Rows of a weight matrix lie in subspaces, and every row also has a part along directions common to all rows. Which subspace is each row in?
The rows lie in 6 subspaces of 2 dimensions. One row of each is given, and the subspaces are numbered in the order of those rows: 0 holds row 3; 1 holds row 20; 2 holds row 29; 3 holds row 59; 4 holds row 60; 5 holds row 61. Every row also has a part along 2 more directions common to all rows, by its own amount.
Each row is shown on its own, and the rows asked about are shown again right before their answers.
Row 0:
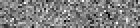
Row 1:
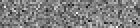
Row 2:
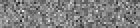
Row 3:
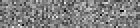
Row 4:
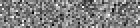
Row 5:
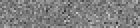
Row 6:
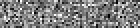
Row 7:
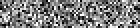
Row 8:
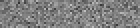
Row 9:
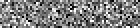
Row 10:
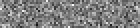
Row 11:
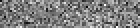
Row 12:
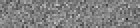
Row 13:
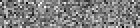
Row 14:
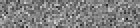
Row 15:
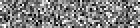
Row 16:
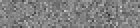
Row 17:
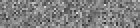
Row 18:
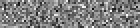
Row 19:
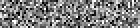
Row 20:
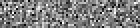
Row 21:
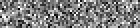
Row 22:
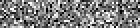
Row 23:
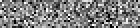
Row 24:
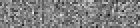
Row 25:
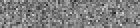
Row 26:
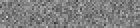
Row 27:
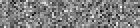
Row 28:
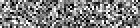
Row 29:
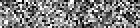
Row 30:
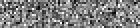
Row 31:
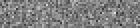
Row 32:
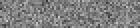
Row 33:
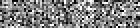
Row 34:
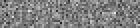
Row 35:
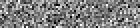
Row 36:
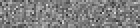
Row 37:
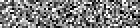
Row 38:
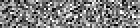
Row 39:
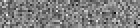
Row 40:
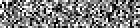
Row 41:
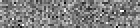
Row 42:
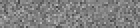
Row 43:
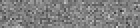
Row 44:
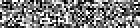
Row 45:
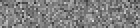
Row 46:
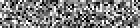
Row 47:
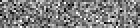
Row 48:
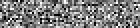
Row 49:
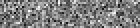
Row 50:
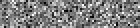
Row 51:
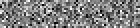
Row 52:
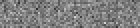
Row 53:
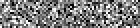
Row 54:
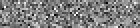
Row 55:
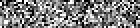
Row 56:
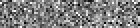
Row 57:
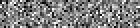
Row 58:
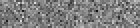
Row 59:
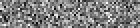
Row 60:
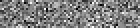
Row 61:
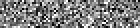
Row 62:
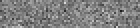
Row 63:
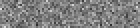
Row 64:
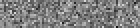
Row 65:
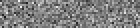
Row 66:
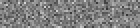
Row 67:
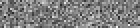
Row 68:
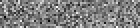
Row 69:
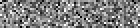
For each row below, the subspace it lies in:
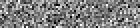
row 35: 2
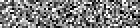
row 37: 4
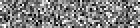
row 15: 3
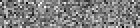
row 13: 2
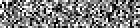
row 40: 5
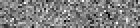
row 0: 3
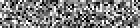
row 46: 4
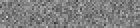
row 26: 5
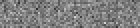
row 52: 4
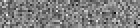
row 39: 1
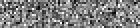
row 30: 1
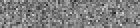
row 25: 1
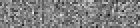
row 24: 0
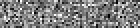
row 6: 0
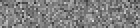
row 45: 2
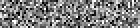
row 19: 4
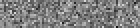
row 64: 1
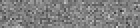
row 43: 0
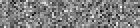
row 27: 5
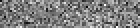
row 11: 4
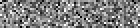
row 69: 0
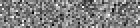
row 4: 0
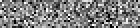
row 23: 4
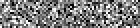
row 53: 4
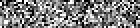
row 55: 2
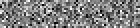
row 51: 5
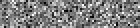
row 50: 5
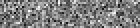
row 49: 1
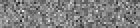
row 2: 2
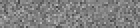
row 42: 2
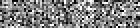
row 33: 0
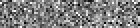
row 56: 0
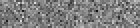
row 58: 2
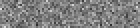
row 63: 3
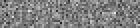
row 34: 1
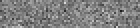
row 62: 0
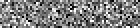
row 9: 4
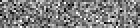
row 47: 0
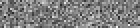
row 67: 5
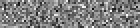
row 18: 5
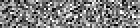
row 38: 4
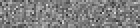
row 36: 1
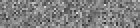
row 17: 5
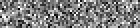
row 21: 3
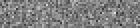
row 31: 1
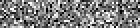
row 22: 1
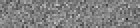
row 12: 2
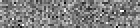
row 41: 0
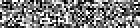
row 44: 0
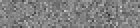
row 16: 5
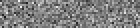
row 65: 2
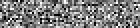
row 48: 0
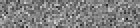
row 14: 2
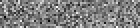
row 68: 2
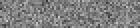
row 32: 3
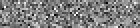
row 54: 3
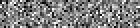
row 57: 5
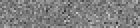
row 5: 3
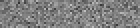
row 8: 4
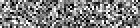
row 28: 4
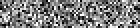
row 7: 3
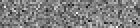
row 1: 3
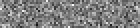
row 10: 3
